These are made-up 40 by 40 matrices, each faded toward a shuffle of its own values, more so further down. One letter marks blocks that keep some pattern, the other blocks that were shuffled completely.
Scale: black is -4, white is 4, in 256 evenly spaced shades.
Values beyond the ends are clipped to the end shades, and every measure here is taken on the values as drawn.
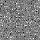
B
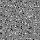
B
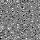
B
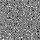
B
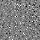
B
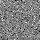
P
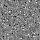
P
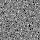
P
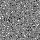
P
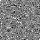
B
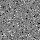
P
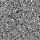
P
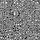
B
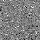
B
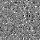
B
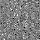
B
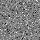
P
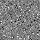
P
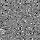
B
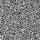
P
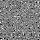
B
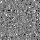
B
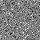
P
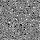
B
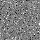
P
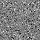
P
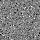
P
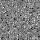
B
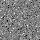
P
